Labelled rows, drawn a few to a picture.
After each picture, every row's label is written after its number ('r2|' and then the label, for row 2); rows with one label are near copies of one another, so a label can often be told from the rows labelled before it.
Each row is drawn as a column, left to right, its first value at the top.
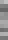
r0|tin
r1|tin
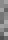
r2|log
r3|tin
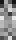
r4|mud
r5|tin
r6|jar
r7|mud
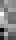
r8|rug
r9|tin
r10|log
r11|log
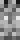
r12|tin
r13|mud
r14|log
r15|tin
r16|mud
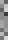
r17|tin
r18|jar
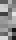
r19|jar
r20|jar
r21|tin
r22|rug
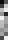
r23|mud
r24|jar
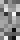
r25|tin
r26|jar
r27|log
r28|rug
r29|jar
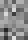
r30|tin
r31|rug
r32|tin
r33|jar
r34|tin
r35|tin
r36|log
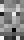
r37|jar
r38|log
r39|log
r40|rug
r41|jar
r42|log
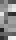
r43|rug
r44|log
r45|jar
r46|jar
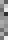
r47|tin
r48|jar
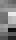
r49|log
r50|log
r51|rug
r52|rug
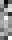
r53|tin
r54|mud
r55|jar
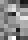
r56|tin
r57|log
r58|jar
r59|jar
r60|rug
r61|mud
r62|mud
